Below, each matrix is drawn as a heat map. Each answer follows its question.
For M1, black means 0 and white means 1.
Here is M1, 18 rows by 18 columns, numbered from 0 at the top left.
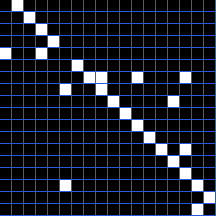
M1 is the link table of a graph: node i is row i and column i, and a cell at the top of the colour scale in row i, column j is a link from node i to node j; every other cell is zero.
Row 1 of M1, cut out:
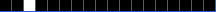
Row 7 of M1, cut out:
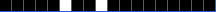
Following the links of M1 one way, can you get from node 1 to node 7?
no
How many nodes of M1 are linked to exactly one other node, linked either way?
1
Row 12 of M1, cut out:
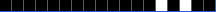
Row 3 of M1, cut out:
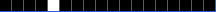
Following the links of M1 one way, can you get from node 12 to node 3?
no
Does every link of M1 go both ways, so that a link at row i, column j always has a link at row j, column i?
no
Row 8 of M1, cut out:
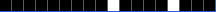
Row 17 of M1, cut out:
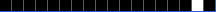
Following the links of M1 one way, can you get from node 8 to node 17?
yes
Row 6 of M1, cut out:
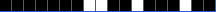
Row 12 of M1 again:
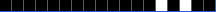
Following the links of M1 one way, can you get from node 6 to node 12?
yes
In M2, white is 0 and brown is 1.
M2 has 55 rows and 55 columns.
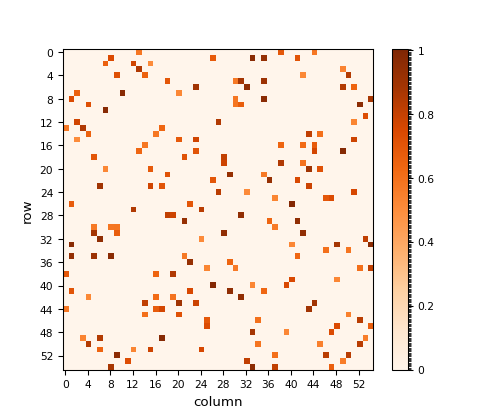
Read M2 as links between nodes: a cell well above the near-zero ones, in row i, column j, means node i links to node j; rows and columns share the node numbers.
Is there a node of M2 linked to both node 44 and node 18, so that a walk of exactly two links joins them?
no
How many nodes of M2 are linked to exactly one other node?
2
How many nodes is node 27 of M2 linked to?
2
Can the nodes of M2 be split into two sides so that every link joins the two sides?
no
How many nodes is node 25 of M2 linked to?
3
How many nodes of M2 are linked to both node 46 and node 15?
0
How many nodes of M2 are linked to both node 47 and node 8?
1
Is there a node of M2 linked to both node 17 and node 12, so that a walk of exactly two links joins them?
no
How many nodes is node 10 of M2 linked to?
1
